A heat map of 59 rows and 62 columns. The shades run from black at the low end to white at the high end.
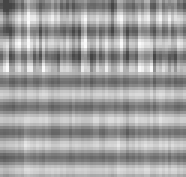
Seam: horizontal, 40% of the way down, the bottom part calmer. Slope: none. Average level on the scale: 60%. Stripes: horizontal, repeating 7 times.
